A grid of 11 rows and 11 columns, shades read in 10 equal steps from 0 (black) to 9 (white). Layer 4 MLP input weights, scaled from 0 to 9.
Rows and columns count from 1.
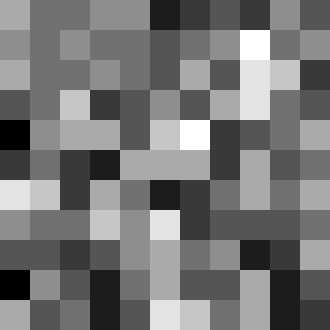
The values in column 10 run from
1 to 7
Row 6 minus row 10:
2 -1 -1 0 2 0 3 -1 0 2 1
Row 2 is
5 4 5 4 4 3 4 5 9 4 5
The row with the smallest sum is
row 10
